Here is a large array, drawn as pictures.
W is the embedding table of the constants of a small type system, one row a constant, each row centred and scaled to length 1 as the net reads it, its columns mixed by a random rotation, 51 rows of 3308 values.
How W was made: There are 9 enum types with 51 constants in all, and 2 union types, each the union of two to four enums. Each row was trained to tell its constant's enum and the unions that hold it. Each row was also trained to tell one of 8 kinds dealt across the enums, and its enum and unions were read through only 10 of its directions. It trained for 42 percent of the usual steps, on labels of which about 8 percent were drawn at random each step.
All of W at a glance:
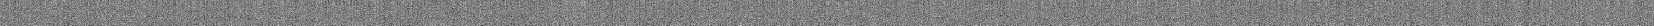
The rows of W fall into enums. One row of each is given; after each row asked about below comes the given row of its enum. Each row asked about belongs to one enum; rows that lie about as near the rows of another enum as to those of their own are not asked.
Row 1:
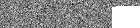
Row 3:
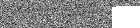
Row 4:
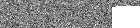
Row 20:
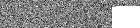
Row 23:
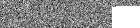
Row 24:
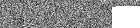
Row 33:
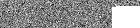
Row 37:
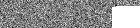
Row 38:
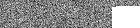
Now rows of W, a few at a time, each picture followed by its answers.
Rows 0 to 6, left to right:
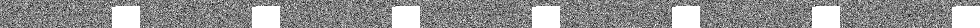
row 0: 3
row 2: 37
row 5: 20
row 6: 3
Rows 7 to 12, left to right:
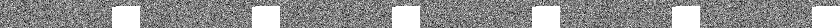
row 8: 37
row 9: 3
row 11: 1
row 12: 33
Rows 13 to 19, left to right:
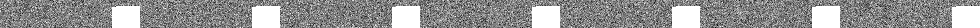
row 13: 1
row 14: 3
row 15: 4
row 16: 33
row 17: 24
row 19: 1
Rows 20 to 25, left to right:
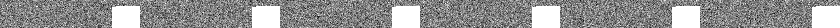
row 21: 23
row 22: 38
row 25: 37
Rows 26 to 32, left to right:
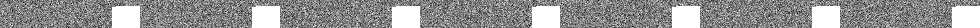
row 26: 20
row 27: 3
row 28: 33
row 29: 24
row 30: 23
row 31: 3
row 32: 33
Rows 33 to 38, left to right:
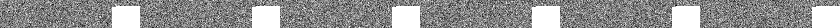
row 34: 37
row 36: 23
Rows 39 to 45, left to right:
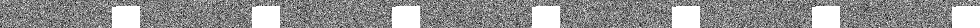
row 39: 23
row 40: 1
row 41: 37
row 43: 33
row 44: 20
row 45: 37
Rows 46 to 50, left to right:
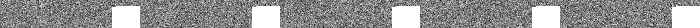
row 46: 23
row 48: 1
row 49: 23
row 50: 33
